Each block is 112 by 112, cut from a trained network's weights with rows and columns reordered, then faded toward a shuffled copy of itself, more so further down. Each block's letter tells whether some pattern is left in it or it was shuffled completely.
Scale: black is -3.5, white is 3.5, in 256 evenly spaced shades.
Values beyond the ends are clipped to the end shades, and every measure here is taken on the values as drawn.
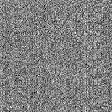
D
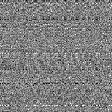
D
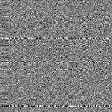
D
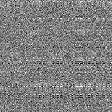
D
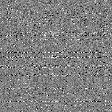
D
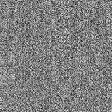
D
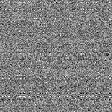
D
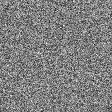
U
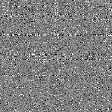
D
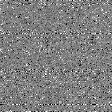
D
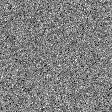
U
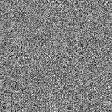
D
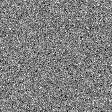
U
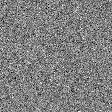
U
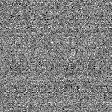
D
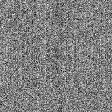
D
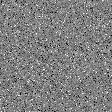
U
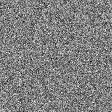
U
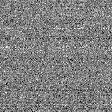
D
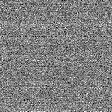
D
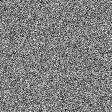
U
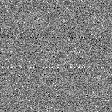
D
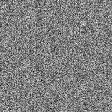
D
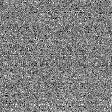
D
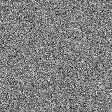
U
